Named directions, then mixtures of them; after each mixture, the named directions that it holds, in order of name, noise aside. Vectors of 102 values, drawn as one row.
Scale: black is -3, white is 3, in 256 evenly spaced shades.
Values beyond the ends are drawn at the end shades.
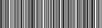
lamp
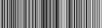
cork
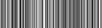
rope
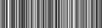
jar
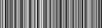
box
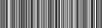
jar, lamp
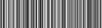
box, cork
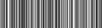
jar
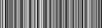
box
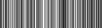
cork, lamp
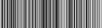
cork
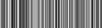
jar, rope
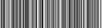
box, rope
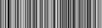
jar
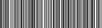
lamp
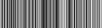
cork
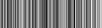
cork, jar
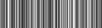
jar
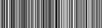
cork, jar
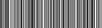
lamp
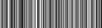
box, jar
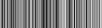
cork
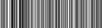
jar, rope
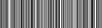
jar, lamp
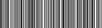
lamp
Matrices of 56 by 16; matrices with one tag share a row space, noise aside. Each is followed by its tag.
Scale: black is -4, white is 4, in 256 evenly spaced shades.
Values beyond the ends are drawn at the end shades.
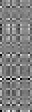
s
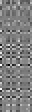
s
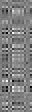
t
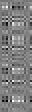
t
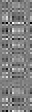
t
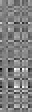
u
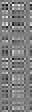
t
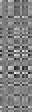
u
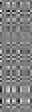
s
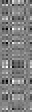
t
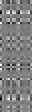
s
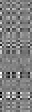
s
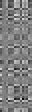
u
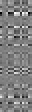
u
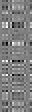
t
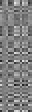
u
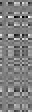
u
